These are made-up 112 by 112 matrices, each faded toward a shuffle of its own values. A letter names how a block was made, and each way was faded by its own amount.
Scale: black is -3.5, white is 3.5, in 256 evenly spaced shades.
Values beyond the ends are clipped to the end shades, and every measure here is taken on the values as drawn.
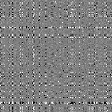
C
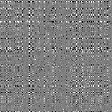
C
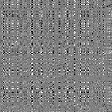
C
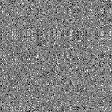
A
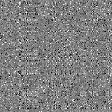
A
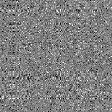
A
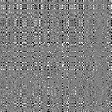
C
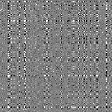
C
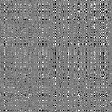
C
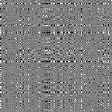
C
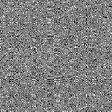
A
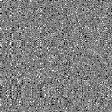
A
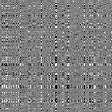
C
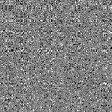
A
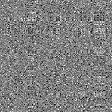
A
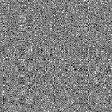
A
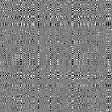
C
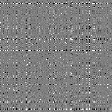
C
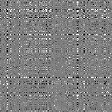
C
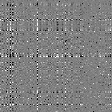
C
